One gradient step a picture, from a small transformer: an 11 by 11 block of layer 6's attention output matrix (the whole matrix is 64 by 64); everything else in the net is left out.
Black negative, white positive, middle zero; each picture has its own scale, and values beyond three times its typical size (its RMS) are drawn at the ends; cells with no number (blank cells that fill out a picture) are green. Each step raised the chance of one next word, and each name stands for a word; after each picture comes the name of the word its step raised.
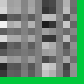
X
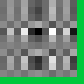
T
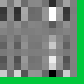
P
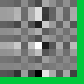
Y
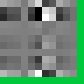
P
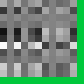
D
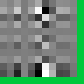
X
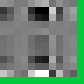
P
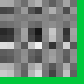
D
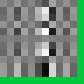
Y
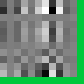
X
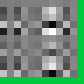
T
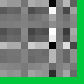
D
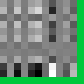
X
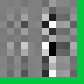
Y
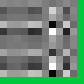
T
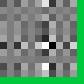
D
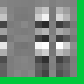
Y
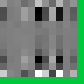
P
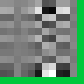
X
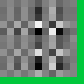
T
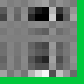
P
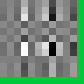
Y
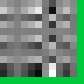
X
